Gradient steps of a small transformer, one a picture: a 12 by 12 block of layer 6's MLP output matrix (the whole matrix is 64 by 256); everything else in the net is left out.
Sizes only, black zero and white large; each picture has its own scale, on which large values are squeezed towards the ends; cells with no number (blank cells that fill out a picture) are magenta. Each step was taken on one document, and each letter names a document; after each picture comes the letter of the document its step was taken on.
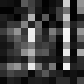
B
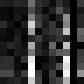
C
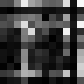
B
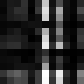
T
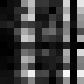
B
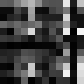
B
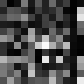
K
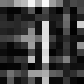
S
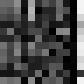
K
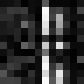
T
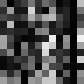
K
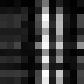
T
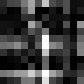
S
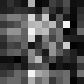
S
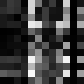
C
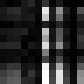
T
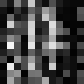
K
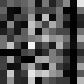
K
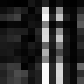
T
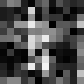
S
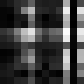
B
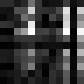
B
